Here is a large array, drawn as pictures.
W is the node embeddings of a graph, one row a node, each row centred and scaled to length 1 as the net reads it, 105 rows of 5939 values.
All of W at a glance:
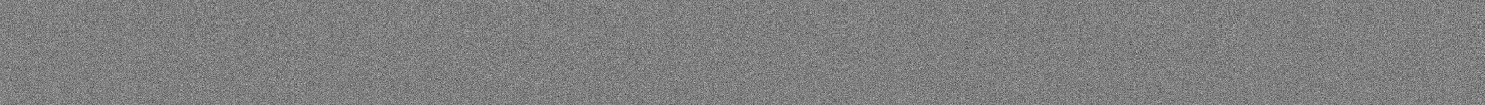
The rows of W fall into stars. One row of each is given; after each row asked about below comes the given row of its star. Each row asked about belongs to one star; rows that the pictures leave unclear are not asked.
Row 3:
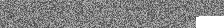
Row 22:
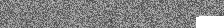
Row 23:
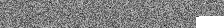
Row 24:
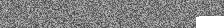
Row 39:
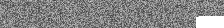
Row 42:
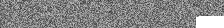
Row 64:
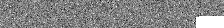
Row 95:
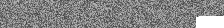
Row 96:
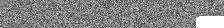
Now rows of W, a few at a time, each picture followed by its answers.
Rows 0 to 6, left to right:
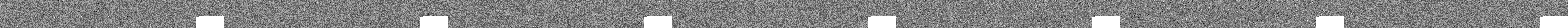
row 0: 96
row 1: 64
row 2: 24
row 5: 23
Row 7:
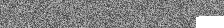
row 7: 22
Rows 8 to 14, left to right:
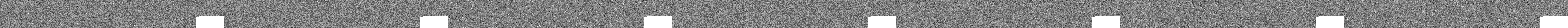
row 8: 22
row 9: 42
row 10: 23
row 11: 42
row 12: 42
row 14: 22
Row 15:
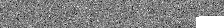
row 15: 24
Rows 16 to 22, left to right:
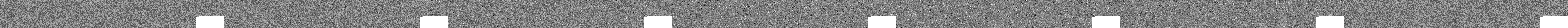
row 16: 3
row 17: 24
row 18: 64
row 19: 24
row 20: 24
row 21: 22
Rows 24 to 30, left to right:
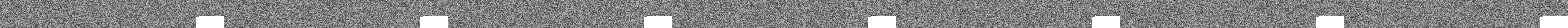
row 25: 96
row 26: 96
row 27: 96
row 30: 3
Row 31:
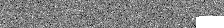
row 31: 96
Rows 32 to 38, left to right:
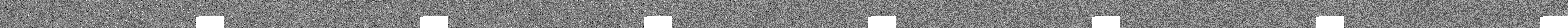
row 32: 3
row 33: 22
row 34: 96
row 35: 96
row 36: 96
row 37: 22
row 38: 42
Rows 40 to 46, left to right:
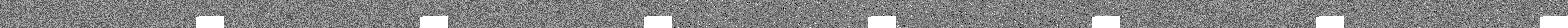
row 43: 39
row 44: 95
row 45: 23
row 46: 22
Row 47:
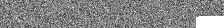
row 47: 42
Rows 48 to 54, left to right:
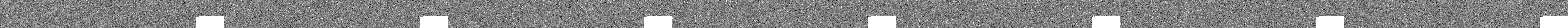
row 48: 42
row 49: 64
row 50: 24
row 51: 3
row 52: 3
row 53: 96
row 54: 23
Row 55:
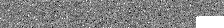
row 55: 3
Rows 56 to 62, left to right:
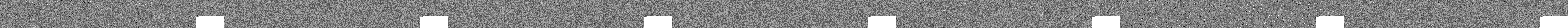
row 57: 64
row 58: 42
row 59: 42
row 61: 95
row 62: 95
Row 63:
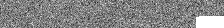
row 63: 22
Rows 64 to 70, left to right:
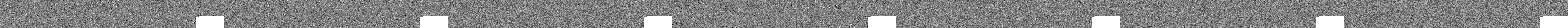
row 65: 23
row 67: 96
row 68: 42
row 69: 42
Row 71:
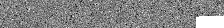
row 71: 24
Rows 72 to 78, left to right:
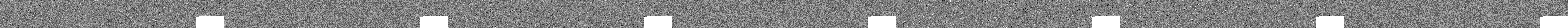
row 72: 22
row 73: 64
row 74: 23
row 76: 3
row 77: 64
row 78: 24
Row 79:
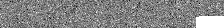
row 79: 24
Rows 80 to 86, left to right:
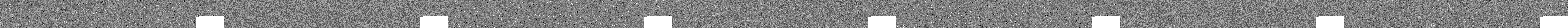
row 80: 64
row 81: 23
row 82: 39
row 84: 95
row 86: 23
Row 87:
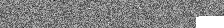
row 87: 95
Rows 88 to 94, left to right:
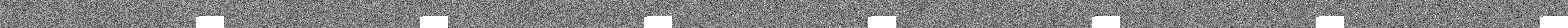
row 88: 39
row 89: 42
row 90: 42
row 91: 96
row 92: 39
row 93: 22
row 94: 64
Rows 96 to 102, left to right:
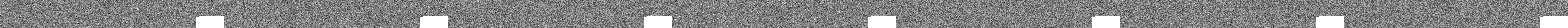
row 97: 42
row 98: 95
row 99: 22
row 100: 64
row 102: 64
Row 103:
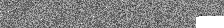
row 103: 39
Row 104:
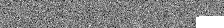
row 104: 23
